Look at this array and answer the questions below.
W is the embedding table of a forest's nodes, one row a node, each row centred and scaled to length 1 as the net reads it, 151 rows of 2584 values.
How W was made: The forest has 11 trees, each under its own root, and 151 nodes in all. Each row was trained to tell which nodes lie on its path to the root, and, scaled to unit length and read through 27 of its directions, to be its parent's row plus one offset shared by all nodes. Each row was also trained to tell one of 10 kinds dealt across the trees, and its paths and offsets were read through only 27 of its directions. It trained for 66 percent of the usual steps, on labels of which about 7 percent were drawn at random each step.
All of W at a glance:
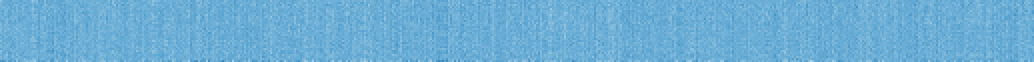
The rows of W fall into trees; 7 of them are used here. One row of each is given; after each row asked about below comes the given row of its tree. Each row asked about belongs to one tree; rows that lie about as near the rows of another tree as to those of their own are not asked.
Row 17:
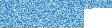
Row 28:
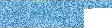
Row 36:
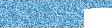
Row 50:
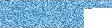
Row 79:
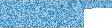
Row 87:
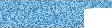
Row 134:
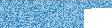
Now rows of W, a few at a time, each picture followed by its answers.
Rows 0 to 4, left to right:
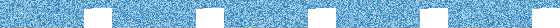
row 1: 36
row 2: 28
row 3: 36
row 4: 134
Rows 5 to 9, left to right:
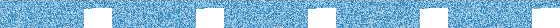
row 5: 79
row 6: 79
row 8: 79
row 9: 17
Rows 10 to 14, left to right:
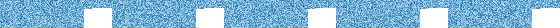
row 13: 36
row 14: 36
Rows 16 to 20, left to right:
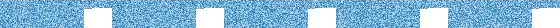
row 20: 28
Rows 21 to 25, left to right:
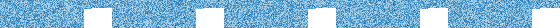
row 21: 87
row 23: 28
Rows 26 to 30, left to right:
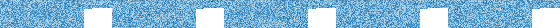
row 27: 50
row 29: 87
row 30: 79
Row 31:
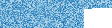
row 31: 36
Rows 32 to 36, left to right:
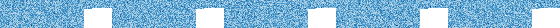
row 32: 36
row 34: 36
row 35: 36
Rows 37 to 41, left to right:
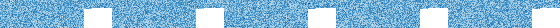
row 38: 28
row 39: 36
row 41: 134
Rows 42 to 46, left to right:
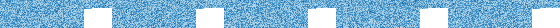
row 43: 134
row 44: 28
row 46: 50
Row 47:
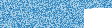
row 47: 28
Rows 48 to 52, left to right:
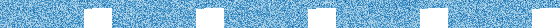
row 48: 28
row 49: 36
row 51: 28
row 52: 50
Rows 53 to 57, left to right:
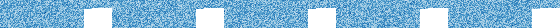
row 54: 50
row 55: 79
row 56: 28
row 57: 28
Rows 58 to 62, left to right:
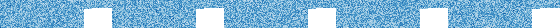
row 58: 28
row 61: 28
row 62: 28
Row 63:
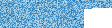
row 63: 28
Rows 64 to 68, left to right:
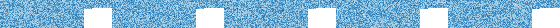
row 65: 79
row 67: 36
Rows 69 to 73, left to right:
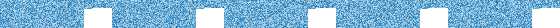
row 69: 36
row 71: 28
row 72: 36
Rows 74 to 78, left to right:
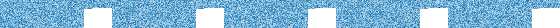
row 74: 36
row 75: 79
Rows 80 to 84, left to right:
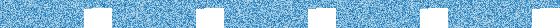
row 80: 36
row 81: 28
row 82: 87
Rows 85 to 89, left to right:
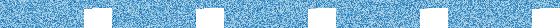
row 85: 87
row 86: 50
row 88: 79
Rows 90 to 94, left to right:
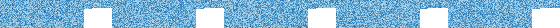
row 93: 36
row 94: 87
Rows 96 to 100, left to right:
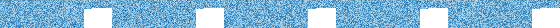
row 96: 87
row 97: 50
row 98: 36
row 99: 17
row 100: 50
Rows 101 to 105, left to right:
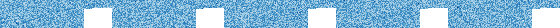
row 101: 36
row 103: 79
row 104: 79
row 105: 28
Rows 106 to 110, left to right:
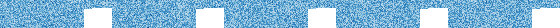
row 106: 50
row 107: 87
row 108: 87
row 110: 50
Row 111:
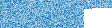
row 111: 79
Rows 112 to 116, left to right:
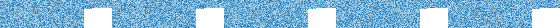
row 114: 50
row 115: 17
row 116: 50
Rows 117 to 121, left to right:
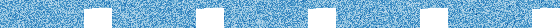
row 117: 17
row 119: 28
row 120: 87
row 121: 87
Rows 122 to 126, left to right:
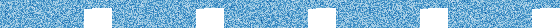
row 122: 87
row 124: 134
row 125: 28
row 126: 79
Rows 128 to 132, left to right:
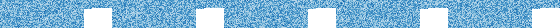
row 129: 28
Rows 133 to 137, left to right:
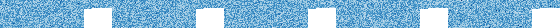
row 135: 50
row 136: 28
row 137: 50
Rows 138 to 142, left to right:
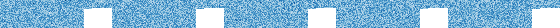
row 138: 134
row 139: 87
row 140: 36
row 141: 28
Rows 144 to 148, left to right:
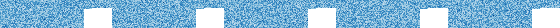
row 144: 79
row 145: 87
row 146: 50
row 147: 36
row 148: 50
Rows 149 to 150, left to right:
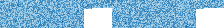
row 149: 17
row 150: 50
